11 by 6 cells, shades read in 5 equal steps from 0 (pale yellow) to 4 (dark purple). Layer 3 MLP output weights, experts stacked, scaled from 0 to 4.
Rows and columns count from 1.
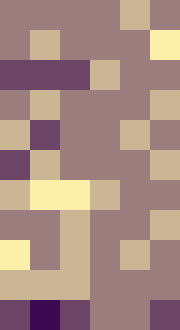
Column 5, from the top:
1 2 2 2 1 2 2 2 1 2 2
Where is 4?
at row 11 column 2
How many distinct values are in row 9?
3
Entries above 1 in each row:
5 4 5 4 4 4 2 4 3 3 6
